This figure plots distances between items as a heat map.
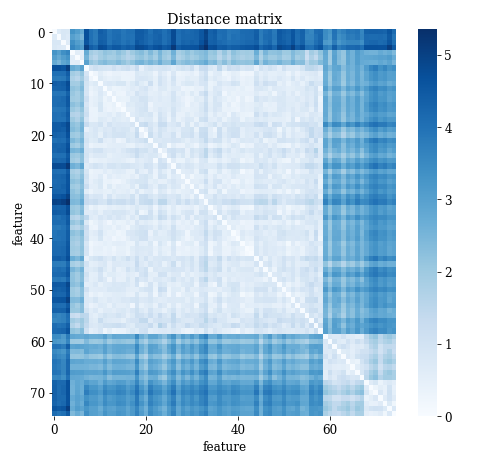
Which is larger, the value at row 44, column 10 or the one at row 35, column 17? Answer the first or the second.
the first
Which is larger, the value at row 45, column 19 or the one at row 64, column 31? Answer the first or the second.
the second
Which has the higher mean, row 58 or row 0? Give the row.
0
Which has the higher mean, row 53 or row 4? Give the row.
4
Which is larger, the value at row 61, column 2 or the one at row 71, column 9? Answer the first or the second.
the first
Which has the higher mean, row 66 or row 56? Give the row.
66
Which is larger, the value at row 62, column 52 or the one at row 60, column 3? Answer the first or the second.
the second
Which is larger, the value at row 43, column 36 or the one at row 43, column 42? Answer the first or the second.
the first
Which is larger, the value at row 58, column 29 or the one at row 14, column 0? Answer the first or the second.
the second
